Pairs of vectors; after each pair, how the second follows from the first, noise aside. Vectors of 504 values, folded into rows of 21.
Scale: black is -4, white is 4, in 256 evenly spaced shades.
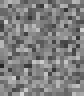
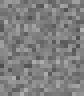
shrunk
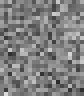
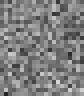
negated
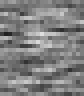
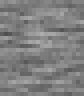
shrunk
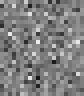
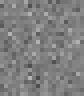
shrunk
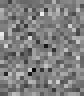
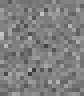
shrunk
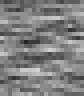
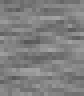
shrunk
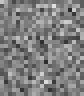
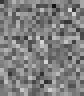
negated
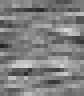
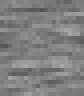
shrunk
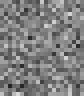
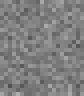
shrunk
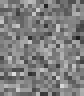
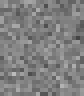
shrunk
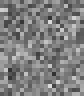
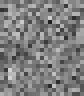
negated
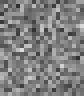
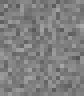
shrunk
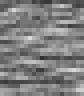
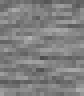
shrunk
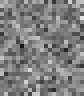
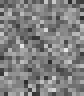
negated
